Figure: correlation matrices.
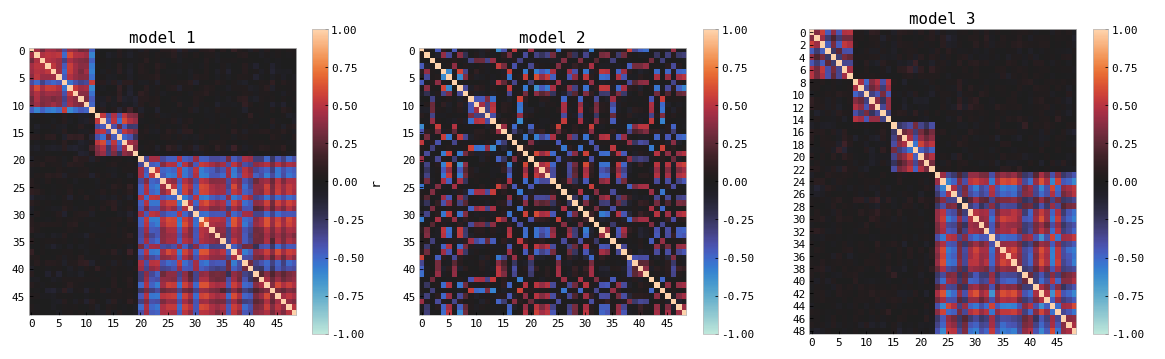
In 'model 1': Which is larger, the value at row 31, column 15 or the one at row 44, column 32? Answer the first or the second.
the second
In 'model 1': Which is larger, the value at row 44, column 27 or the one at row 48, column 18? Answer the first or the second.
the second
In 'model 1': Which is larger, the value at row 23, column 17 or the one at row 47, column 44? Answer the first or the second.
the second
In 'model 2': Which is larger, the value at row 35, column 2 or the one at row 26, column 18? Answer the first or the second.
the first
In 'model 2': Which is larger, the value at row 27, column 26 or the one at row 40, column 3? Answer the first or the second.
the second
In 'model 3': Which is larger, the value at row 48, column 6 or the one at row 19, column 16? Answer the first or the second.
the first
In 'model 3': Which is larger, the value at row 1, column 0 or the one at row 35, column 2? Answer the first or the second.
the first
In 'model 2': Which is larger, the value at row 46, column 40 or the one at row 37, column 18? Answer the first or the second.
the second
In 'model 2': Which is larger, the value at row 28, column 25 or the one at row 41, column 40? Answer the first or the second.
the second
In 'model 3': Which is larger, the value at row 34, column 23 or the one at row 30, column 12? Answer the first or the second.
the first
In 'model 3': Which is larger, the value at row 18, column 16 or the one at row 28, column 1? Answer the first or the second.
the first
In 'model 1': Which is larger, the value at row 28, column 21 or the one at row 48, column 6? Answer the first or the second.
the first
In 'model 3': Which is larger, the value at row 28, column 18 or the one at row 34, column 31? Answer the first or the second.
the second
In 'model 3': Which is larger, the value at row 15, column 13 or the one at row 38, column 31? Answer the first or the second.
the second
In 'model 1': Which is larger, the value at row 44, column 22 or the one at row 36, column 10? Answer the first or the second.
the second
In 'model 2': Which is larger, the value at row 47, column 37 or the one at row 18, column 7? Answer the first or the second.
the second
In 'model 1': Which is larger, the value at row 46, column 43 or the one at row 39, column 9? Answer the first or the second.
the first
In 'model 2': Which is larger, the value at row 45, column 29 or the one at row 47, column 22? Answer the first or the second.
the second
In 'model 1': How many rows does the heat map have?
49
